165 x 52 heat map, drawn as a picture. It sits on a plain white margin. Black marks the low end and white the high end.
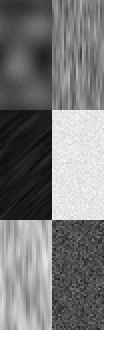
The table splits into 3 rows of 2 panels. Panel 1,1: low, smooth. Panel 1,2: middling, streaked downward. Panel 2,1: very low, slanting up to the right, faint in contrast. Panel 2,2: very high, fine-grained, faint in contrast. Panel 3,1: high, streaked downward. Panel 3,2: low, fine-grained.
